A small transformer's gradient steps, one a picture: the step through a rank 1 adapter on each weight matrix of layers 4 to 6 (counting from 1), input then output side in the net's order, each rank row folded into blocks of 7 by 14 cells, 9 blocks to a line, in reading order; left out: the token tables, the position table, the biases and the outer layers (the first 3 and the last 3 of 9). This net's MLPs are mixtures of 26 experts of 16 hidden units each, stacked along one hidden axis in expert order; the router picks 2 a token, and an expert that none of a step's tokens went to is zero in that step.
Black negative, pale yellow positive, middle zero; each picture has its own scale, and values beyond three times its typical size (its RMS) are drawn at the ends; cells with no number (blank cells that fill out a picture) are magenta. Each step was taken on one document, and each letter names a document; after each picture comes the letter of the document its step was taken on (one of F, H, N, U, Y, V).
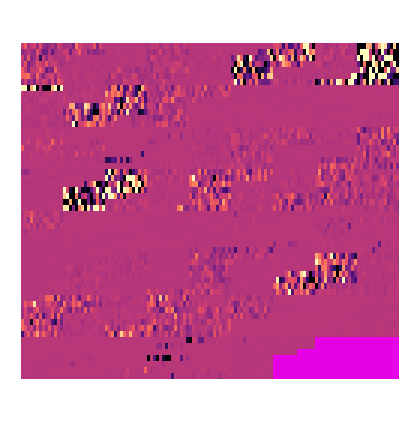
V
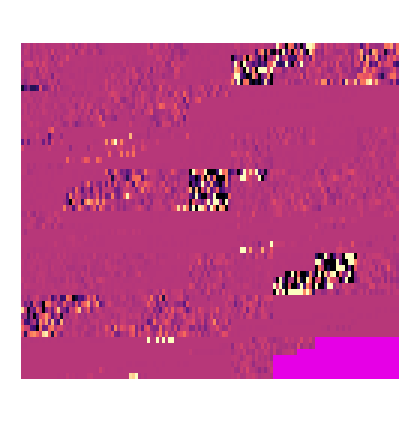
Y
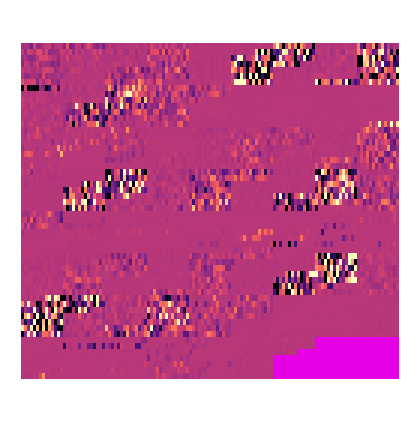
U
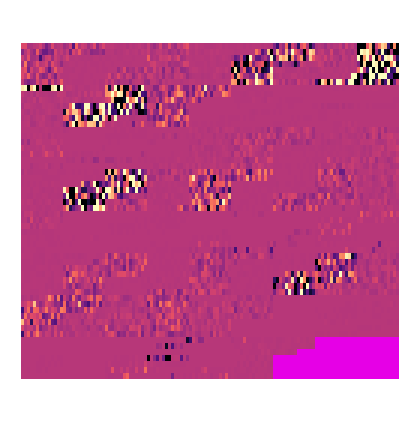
V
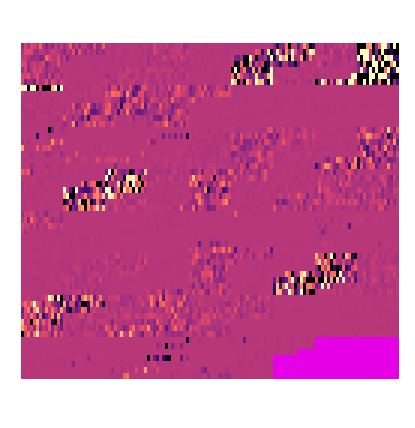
V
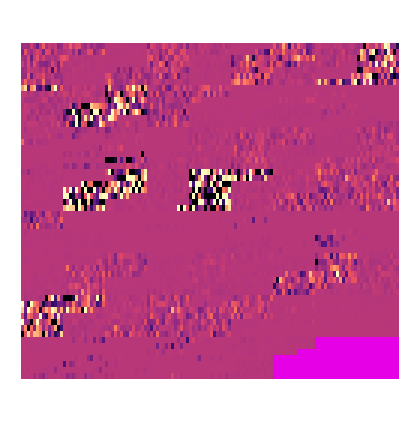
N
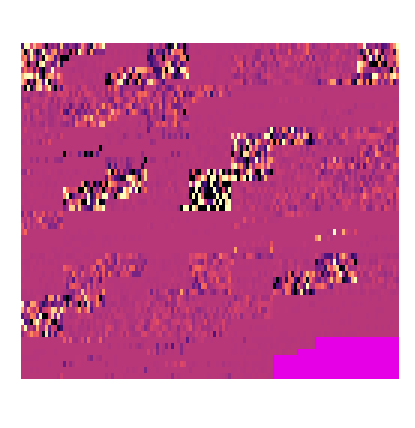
N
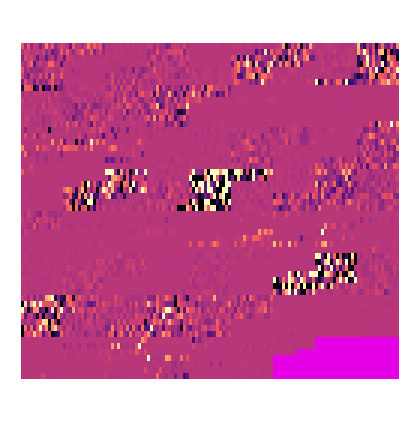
U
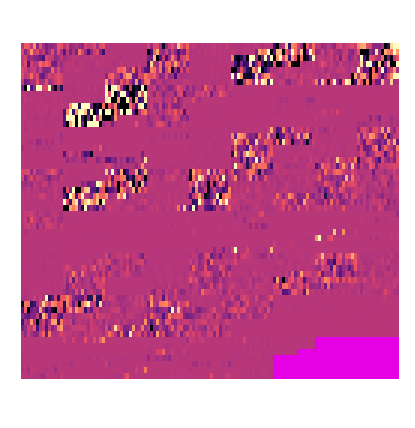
N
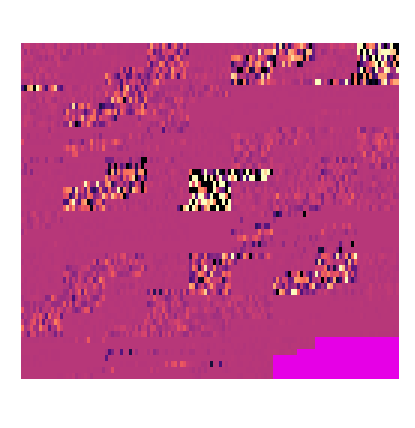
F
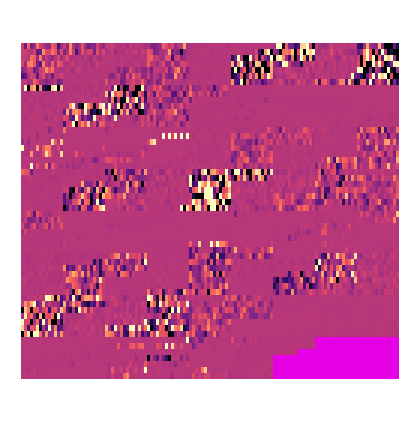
V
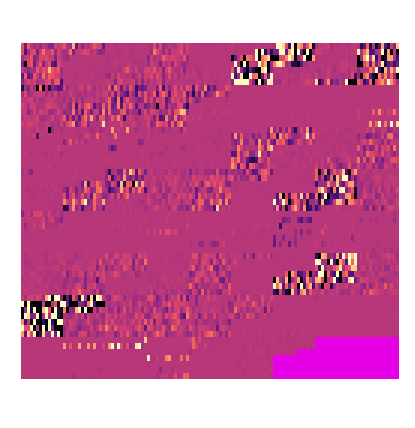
U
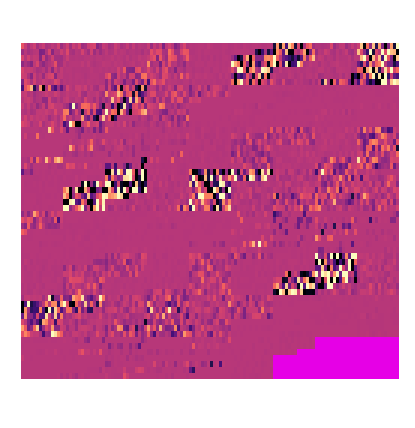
F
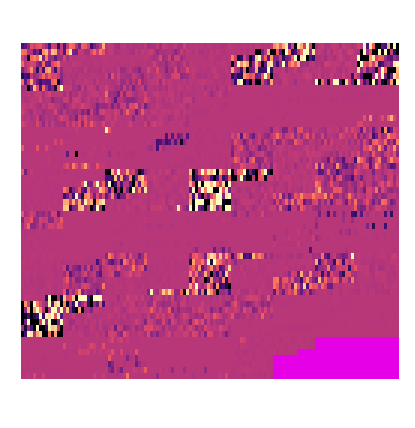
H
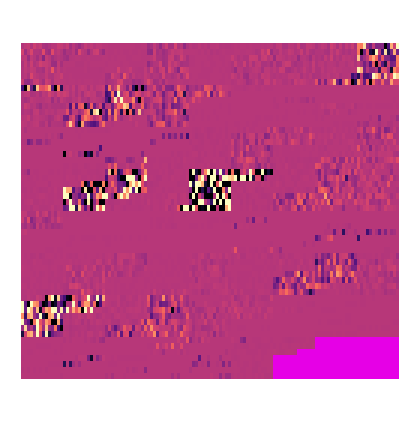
N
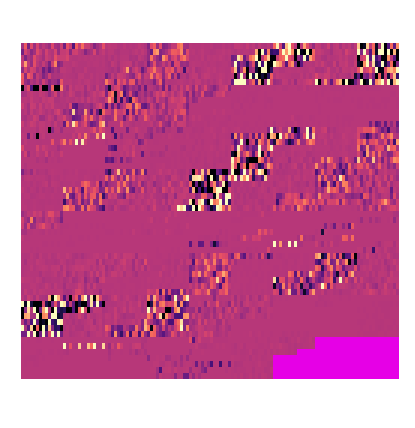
U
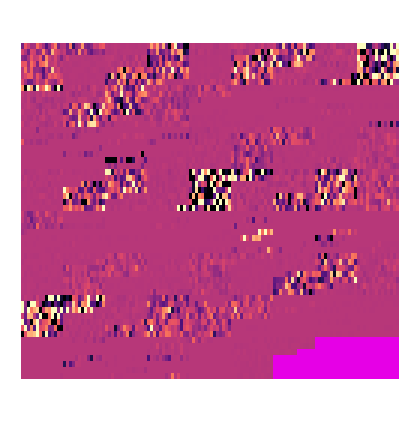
N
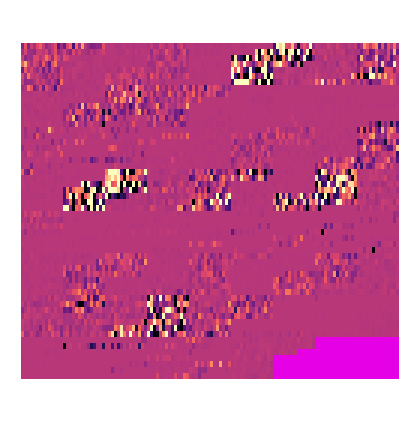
U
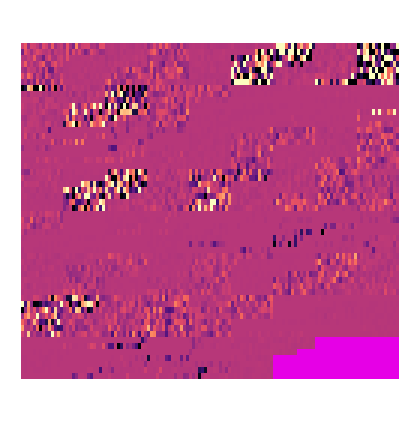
U
